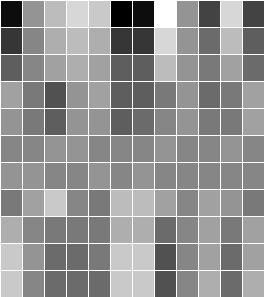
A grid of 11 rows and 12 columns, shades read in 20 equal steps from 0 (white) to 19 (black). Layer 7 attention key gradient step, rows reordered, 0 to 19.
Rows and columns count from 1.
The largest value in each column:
18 10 13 11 11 19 18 13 9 14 11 14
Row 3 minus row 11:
8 0 -4 -5 -4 8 8 -8 -1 4 -4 5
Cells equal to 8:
20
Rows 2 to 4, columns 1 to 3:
15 9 6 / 12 9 7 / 7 10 13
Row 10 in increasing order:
4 4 4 7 7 8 9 10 11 11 11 13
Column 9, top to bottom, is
8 8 8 8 8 9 9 9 9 9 9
